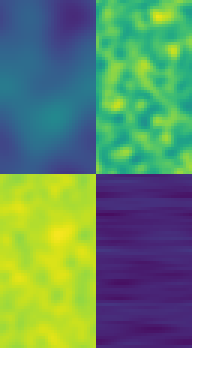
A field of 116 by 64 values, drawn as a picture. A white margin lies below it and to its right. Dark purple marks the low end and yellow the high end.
The table splits into 2 rows of 2 panels. Panel 1,1: low, smooth. Panel 1,2: high, blotchy. Panel 2,1: very high, blotchy, faint in contrast. Panel 2,2: very low, streaked across, faint in contrast.
